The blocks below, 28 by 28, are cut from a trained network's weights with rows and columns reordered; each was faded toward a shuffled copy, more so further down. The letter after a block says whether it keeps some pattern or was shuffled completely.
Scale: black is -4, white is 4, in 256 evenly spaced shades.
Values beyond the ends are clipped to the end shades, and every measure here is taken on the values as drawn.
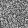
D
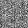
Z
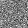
D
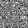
Z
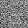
Z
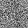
D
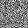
D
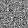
Z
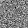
D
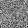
D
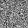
D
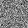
D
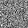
D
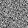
D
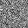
Z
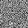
Z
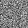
D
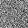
D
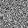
D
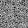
D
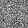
D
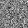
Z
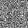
Z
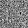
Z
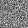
Z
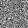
D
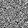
Z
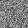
D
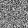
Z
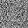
Z
